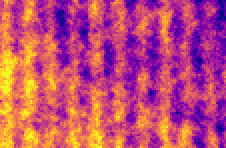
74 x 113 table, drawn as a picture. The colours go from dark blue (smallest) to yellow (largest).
Stripes running up and down repeat 10 times from left to right. The values follow a bell shape. Values rise toward the bottom left.
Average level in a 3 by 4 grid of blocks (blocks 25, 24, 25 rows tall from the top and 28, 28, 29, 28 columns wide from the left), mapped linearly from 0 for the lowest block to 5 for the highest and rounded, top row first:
3 1 2 0 / 5 2 1 1 / 5 4 3 1
